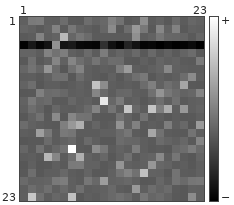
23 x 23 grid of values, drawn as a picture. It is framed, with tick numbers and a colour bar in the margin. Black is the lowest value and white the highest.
Odd lines: row 4. Histogram: heavy tails on both sides. Average level on the scale: 40%.
